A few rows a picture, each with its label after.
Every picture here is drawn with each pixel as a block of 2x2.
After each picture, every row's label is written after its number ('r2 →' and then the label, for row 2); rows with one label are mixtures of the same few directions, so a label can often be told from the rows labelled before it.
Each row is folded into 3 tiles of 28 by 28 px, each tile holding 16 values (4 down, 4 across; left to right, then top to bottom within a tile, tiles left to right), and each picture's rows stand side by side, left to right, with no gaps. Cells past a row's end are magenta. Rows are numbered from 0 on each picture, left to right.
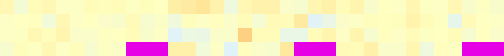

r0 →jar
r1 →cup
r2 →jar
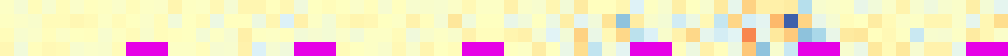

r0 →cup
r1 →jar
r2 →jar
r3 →jar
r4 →jar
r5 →cup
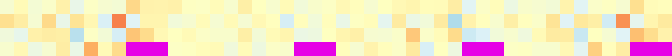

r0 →jar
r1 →jar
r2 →jar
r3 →jar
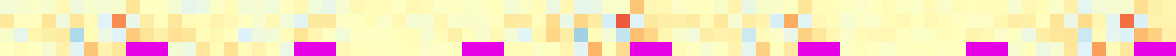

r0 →jar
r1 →cup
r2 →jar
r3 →jar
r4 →jar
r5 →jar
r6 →jar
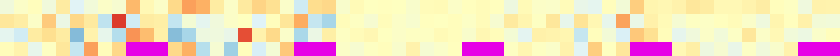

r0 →jar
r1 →cup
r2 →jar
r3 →jar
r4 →cup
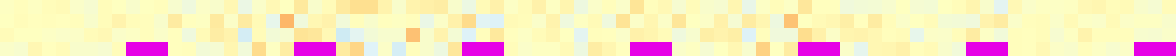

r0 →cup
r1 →jar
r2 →cup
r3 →jar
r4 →jar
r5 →cup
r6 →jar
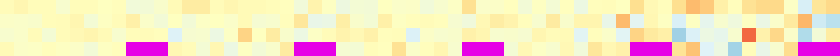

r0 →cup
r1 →cup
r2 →cup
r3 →jar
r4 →cup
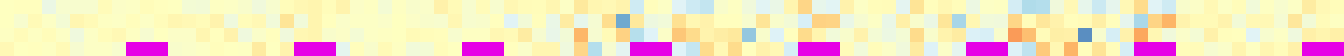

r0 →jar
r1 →jar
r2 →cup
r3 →jar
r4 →cup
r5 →jar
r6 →cup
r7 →jar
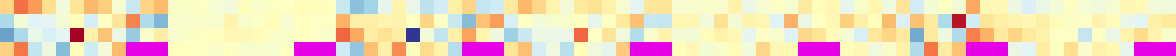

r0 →cup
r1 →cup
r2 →cup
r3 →cup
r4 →jar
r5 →jar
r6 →cup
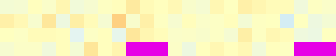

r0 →jar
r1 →jar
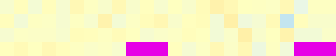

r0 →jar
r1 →jar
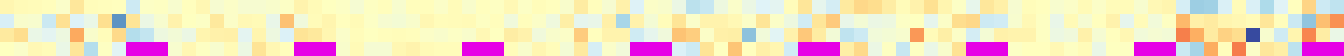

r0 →jar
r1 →jar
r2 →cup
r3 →jar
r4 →cup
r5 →cup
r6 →jar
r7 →cup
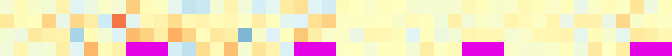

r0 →jar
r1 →cup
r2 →jar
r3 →jar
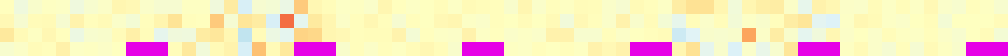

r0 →cup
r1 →jar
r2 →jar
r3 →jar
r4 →cup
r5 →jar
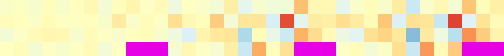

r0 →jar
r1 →jar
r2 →jar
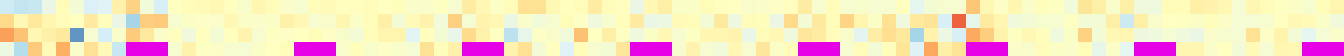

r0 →cup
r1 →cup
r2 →jar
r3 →cup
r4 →jar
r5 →jar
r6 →jar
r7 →cup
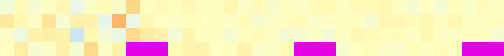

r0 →jar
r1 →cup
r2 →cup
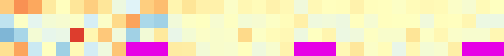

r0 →cup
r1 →cup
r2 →cup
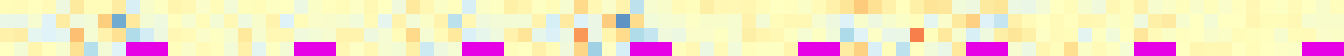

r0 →jar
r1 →jar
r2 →jar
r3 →jar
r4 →cup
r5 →cup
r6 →cup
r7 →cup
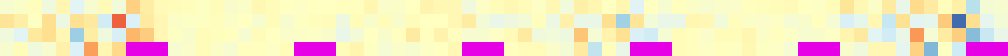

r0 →jar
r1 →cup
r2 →cup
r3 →jar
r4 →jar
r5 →jar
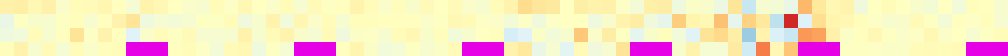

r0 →cup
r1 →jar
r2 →cup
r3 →cup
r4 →jar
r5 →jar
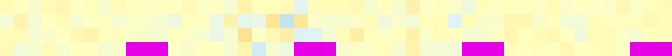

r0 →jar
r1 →jar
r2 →jar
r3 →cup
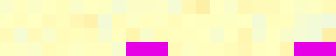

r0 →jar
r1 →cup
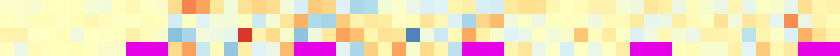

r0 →cup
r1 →cup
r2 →cup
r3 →cup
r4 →jar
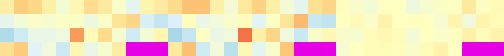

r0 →cup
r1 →cup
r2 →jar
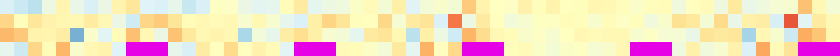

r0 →cup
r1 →cup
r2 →jar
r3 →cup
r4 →jar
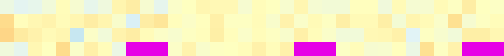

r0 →cup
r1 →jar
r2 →jar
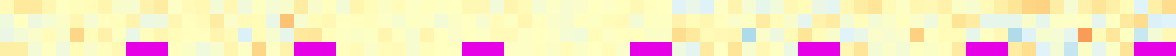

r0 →cup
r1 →jar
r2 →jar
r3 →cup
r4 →cup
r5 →cup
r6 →cup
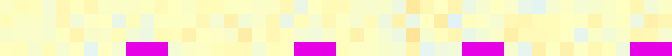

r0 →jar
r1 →jar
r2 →jar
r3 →cup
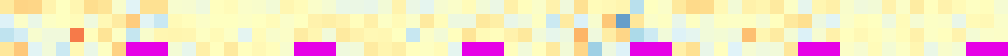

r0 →cup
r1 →cup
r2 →cup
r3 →jar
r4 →cup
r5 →jar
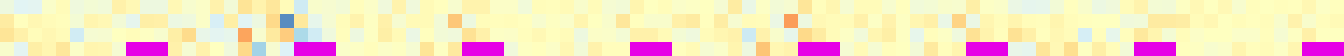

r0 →cup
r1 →jar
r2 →jar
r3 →jar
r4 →jar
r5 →jar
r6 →cup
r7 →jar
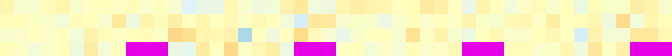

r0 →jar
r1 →cup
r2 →cup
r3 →jar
